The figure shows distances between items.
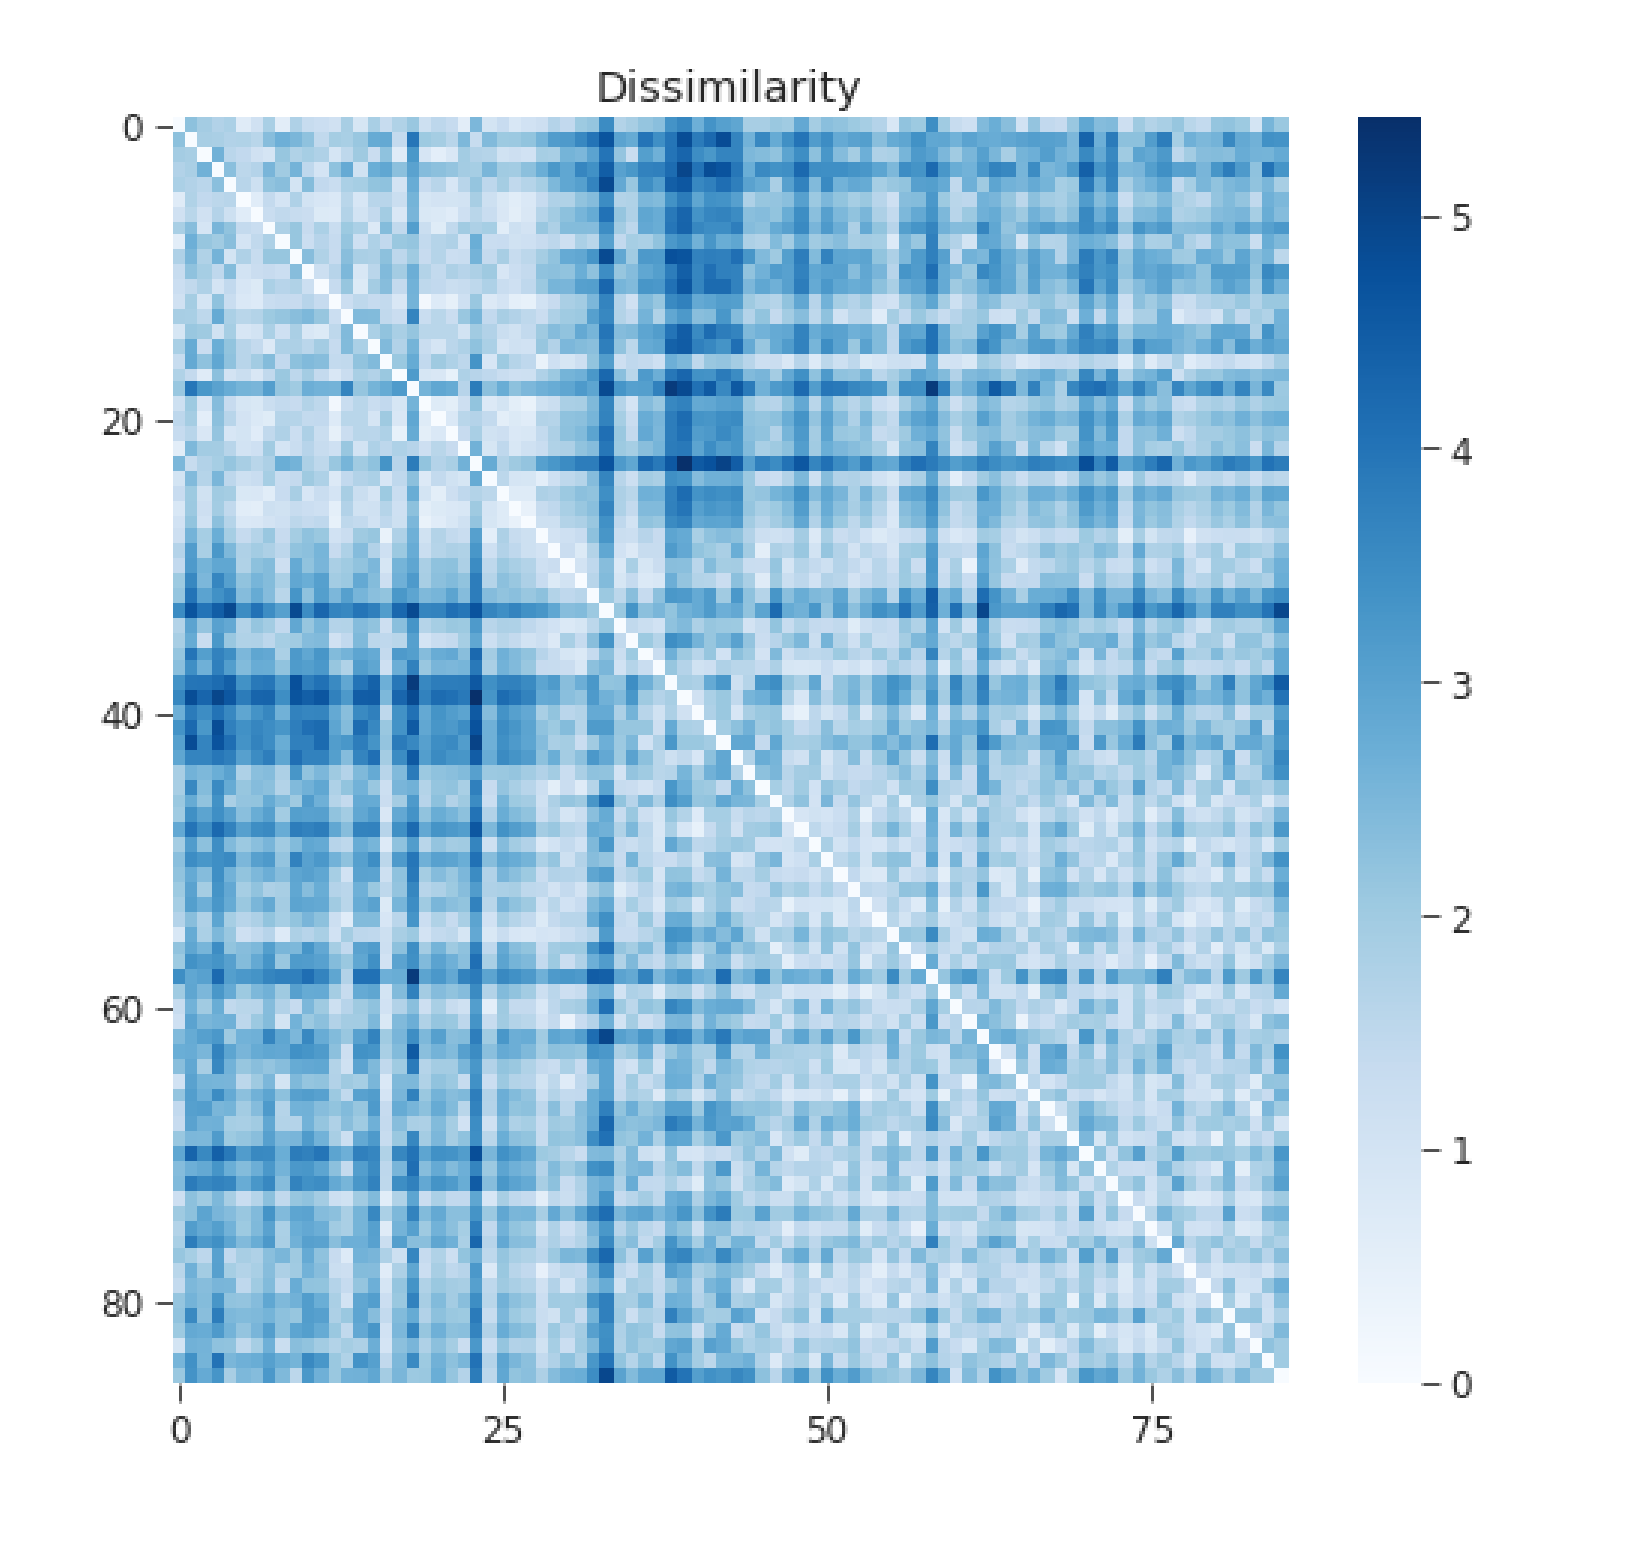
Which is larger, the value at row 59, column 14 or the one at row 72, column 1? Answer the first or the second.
the second
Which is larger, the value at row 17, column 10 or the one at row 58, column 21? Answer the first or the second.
the second
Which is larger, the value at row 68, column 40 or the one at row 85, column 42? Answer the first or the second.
the second
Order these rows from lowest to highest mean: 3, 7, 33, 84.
84, 7, 3, 33
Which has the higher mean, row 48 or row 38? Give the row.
38
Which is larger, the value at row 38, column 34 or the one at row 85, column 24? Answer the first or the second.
the first
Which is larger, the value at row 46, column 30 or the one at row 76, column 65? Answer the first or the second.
the first
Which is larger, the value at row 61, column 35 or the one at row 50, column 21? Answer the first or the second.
the second
